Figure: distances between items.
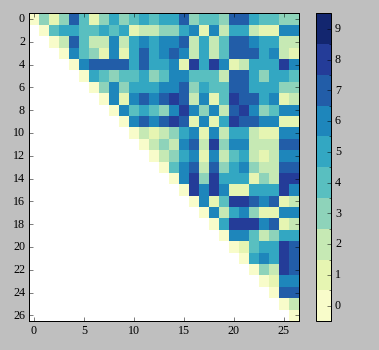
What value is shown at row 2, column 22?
6
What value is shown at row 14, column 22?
1
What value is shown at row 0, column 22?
5
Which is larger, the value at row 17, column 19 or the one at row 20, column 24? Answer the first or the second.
the second
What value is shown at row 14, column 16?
8
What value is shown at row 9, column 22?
7
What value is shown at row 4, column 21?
2
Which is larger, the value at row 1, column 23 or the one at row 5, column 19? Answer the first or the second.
the second
